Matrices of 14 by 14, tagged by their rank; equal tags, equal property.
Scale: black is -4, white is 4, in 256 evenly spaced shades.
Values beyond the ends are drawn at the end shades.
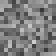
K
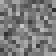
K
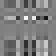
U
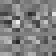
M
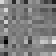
M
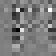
M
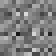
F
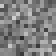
K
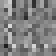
F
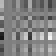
U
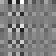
U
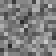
K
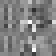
F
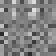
F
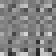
M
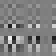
U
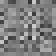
F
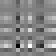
U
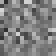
F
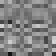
M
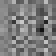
M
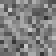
K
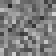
K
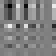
U
